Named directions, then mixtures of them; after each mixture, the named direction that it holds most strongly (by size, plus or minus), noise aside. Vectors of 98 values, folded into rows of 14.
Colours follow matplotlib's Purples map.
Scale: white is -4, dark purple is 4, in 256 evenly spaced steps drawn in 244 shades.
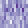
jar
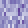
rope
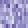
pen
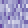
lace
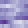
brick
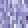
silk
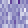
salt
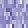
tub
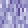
jar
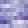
brick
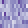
lace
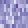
pen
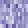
pen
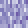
silk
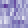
brick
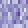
salt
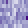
silk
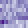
brick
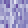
pen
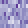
lace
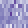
tub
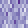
salt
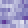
brick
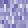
pen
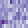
salt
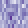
rope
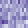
salt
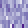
tub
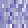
tub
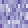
lace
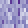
salt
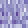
salt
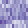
tub
